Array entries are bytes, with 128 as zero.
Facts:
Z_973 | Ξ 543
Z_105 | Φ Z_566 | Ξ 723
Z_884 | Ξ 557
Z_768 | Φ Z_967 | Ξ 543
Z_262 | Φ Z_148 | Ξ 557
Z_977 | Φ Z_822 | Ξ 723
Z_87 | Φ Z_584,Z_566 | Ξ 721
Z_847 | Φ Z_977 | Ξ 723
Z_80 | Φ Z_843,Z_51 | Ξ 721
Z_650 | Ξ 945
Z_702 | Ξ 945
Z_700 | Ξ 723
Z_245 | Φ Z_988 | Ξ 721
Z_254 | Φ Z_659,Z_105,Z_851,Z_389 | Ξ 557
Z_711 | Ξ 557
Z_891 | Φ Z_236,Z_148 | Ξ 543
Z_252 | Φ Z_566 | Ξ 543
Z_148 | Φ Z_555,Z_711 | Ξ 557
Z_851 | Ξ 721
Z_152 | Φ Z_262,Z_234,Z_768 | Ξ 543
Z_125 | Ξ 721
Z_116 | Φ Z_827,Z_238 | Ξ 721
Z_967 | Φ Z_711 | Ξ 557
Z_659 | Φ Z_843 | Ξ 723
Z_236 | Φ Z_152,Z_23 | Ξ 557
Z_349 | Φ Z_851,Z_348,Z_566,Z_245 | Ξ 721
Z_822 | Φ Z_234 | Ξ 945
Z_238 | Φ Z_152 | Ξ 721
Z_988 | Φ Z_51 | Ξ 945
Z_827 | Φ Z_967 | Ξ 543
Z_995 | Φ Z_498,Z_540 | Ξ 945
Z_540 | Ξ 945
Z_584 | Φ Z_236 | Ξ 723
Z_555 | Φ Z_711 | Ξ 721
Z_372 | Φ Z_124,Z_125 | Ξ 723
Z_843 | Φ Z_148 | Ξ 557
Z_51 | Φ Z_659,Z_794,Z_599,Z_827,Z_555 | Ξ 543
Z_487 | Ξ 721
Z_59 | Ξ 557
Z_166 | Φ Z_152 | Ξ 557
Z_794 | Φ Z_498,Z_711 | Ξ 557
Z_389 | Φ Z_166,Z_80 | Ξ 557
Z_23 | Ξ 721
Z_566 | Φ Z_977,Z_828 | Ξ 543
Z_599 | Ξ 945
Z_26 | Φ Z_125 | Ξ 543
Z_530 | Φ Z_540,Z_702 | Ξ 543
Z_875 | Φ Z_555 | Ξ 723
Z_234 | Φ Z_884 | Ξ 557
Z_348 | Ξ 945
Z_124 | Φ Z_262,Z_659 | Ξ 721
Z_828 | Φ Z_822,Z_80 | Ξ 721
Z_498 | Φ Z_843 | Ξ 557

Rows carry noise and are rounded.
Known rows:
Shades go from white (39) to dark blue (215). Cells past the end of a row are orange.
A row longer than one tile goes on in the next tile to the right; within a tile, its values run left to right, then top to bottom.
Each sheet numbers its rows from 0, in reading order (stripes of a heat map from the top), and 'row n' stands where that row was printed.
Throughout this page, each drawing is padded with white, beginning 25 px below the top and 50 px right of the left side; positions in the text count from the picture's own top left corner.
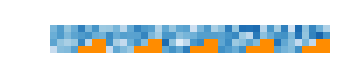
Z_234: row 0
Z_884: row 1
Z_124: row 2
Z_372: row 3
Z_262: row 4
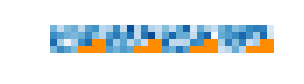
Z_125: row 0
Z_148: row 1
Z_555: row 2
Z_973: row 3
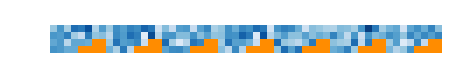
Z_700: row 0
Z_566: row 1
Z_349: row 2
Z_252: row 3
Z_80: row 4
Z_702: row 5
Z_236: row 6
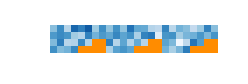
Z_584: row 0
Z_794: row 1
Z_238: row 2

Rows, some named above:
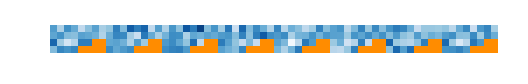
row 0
Z_245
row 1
Z_875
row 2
Z_105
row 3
Z_262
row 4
Z_238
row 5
Z_166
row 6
Z_80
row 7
Z_87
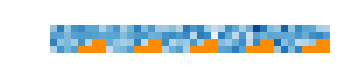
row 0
Z_254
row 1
Z_234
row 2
Z_711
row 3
Z_995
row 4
Z_498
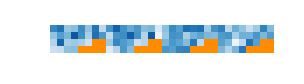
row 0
Z_152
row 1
Z_51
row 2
Z_977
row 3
Z_238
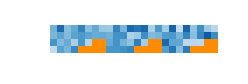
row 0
Z_389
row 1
Z_847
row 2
Z_843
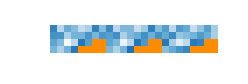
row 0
Z_238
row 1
Z_238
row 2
Z_116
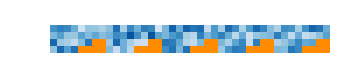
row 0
Z_80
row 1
Z_891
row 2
Z_659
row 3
Z_988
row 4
Z_822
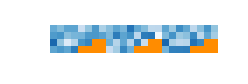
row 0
Z_124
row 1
Z_967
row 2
Z_828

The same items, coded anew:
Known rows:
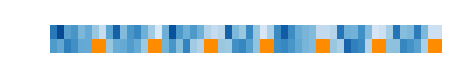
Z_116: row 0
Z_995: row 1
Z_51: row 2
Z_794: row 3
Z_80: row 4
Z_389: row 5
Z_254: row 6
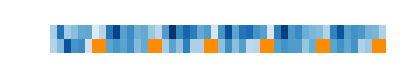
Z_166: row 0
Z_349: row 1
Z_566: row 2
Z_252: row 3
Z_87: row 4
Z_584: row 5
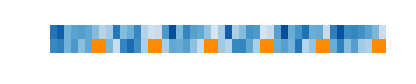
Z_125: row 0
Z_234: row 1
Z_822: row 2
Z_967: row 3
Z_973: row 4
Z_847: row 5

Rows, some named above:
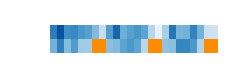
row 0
Z_847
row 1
Z_988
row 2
Z_254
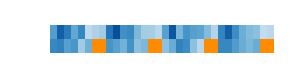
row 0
Z_659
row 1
Z_828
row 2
Z_152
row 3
Z_80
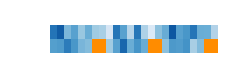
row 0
Z_238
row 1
Z_843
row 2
Z_891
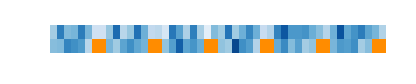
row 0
Z_254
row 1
Z_711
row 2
Z_843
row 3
Z_236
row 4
Z_875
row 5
Z_891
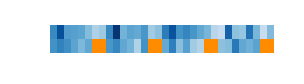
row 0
Z_124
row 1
Z_555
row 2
Z_847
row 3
Z_148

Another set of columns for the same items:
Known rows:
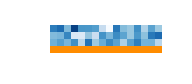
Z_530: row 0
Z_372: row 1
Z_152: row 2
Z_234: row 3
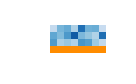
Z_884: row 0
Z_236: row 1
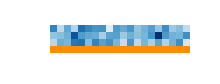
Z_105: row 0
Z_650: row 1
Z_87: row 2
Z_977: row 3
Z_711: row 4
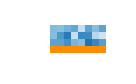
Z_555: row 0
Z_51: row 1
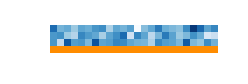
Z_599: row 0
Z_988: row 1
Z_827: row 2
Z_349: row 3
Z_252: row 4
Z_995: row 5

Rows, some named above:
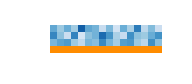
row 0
Z_389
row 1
Z_700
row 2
Z_254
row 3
Z_843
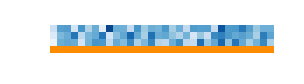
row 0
Z_875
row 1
Z_659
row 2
Z_700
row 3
Z_498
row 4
Z_794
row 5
Z_372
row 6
Z_822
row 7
Z_498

